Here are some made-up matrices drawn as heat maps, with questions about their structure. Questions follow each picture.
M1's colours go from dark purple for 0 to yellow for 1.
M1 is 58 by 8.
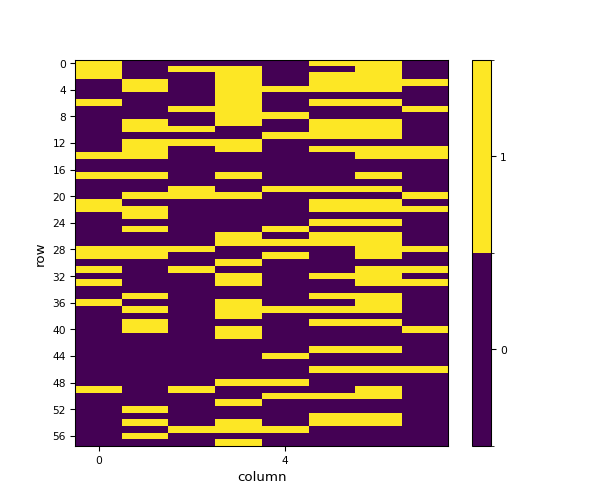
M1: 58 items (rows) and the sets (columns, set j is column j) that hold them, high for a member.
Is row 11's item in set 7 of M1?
no
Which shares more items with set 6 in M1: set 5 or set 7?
set 5
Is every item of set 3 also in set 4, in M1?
no
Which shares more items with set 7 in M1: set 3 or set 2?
set 3
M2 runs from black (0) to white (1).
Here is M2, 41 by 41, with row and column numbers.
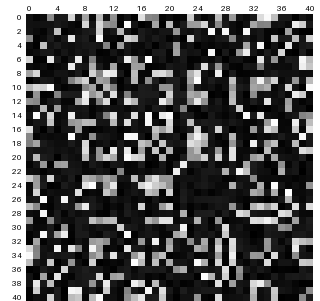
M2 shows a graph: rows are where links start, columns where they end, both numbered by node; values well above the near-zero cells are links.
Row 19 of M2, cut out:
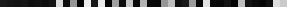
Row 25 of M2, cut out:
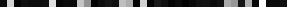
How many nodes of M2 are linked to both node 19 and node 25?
3
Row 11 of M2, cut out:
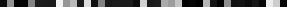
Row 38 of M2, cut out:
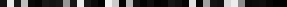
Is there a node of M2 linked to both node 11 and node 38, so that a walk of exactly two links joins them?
yes
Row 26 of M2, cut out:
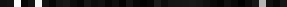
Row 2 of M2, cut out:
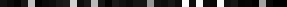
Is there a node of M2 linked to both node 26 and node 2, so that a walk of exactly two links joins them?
yes
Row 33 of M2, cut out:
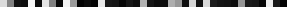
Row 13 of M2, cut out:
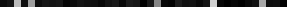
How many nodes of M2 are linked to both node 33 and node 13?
1
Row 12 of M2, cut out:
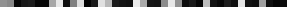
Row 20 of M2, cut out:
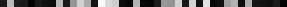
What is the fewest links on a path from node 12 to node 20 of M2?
1
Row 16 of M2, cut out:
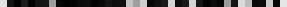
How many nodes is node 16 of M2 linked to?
12
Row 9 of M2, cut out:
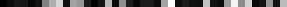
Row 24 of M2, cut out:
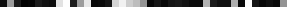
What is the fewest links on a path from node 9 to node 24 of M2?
1
